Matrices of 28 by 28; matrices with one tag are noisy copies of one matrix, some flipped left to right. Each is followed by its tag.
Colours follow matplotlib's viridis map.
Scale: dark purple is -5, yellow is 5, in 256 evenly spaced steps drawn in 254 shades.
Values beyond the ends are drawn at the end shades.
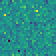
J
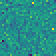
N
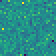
N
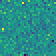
N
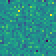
J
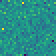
N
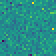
N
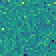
N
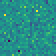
J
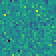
J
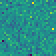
N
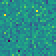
J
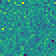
N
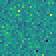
J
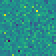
J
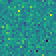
J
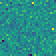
N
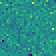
N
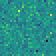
J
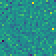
N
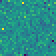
N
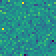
N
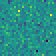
J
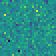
J
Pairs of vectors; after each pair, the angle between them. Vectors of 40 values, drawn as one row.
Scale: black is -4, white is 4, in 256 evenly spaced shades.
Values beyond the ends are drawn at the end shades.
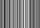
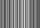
nearly parallel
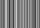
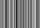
nearly opposite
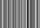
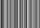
partly opposed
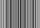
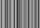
orthogonal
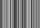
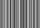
partly aligned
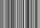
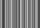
partly opposed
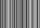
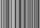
partly opposed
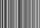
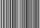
partly opposed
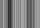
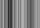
nearly parallel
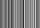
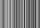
nearly opposite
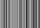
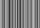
orthogonal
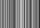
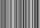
partly opposed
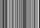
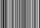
nearly parallel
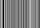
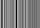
partly opposed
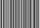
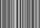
partly opposed
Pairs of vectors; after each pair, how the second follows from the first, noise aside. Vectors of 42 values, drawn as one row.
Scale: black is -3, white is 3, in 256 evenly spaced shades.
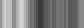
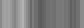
shrunk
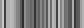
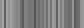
shrunk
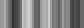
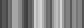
wrapped around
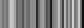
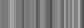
shrunk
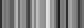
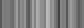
shrunk
